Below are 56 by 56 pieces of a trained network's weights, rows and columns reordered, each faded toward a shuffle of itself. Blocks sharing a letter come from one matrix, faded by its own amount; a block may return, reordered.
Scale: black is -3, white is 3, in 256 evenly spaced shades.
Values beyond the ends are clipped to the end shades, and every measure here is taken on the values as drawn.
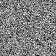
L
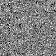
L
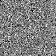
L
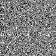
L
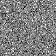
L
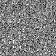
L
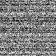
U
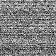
U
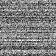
U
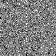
L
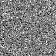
L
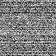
U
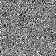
L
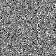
L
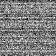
U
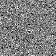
L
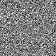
L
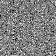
L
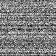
U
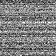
U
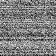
U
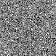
L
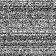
U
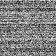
U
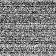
U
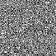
L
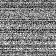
U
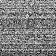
U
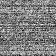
U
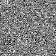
L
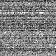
U
